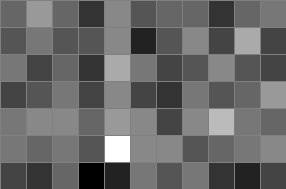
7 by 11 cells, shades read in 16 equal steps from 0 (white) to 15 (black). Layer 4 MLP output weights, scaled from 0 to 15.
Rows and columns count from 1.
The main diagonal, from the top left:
9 8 9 11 6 7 10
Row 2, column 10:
5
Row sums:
100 102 102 103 83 83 122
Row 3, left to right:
8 11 9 12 5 8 11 10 7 10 11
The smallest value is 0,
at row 6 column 5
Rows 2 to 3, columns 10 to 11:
5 11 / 10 11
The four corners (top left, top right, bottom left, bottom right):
9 8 11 11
